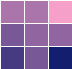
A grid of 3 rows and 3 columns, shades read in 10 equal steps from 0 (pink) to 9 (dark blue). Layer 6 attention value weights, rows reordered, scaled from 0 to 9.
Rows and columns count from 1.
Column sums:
15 12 13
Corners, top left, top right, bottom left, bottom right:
3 0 7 9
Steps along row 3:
down up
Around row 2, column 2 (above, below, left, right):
3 5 5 4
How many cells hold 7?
1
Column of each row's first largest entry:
1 1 3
